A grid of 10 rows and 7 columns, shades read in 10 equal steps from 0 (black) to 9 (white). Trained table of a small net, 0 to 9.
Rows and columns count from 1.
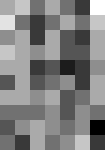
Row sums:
38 35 30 36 25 29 36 29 28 30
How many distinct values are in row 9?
5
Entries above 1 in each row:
7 7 7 7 6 7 7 7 6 7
